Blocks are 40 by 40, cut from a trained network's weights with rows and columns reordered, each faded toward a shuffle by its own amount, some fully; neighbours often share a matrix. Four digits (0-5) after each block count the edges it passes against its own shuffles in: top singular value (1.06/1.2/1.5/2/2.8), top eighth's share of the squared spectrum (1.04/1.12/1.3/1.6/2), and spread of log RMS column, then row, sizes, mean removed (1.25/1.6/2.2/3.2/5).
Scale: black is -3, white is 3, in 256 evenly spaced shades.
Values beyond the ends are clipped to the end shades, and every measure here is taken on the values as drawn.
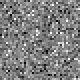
0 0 0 0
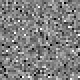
0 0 0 0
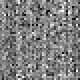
3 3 0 2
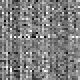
3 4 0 3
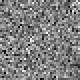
0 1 0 0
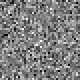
0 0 0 0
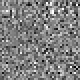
3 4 2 2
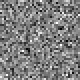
1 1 0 0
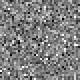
0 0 0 0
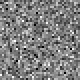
0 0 0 0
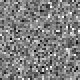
0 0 0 0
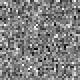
2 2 1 1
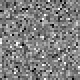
0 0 0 0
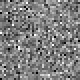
0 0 0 0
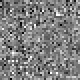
1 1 0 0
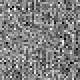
1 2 0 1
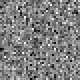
1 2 0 0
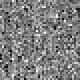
1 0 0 0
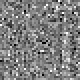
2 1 0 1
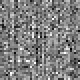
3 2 0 1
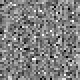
1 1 0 0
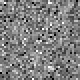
1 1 0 0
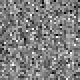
1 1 0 0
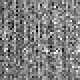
3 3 0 2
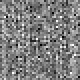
2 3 0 1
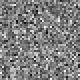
2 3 1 0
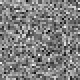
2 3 1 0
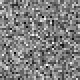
0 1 0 0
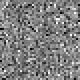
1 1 0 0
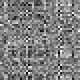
4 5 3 2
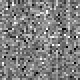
2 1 0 1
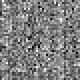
2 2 0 0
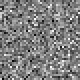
0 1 0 0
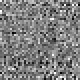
3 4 1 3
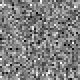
1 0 0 0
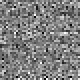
2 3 1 2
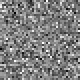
0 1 0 0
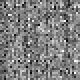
3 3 0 2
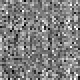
2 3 0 2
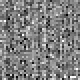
3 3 0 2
